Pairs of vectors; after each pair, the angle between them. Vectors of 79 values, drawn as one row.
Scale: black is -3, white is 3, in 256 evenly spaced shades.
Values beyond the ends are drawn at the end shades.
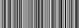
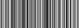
partly opposed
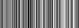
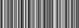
partly aligned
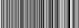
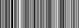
orthogonal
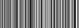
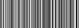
nearly opposite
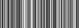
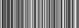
partly aligned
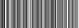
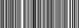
orthogonal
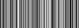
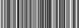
nearly opposite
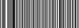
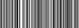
orthogonal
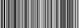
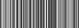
partly opposed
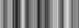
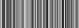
orthogonal
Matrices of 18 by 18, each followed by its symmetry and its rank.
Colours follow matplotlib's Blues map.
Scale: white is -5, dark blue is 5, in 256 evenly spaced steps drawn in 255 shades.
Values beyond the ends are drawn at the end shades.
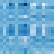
neither, rank two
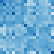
symmetric, rank three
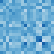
symmetric, rank three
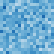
neither, full rank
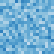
neither, full rank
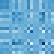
symmetric, rank two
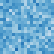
neither, full rank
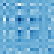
symmetric, rank two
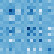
symmetric, rank two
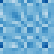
symmetric, rank two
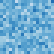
neither, full rank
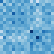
symmetric, rank three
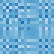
symmetric, rank two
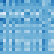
neither, rank two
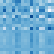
neither, rank two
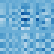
neither, rank two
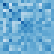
symmetric, rank three
